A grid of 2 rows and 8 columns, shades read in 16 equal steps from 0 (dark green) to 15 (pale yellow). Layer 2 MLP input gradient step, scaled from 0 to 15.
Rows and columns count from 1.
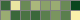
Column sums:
12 17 10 13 13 16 11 15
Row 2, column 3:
4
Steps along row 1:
up down up down up down down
